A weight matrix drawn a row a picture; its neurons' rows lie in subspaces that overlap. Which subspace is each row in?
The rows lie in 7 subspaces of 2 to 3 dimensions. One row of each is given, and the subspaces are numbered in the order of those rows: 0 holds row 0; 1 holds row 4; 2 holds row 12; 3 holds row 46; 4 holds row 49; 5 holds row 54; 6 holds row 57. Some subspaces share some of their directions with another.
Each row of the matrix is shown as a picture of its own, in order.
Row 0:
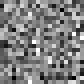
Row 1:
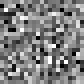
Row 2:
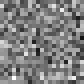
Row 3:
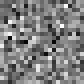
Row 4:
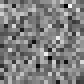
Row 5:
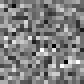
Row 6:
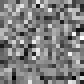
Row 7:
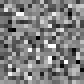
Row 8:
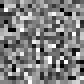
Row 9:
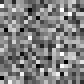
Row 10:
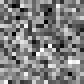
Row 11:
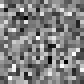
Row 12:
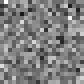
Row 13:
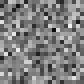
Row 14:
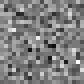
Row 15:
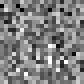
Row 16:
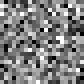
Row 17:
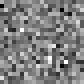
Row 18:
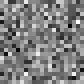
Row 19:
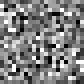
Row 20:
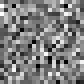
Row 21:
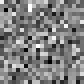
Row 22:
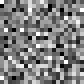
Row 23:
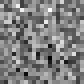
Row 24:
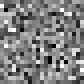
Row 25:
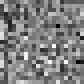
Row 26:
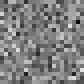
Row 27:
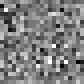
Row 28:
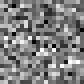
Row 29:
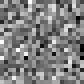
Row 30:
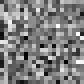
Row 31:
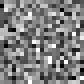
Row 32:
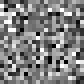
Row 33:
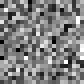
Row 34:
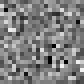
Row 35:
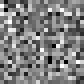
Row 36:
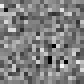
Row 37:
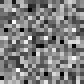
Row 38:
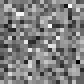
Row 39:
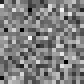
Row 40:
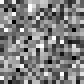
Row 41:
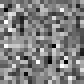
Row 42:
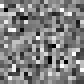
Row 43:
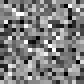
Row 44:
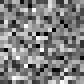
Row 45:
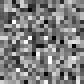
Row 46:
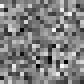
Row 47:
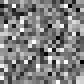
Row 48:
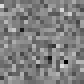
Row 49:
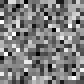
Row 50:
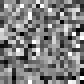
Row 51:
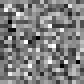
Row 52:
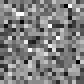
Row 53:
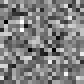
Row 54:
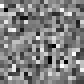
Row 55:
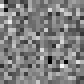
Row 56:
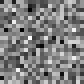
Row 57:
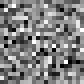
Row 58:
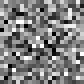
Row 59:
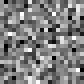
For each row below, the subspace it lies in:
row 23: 6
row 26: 4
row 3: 2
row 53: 1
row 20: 1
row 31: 0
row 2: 0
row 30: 5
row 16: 2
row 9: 3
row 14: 1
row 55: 2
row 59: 2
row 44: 3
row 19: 4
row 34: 4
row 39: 3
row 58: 1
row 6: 0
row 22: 3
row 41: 1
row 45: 6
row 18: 4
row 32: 2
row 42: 5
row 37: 6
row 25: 5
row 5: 6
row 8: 0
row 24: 0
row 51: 2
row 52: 1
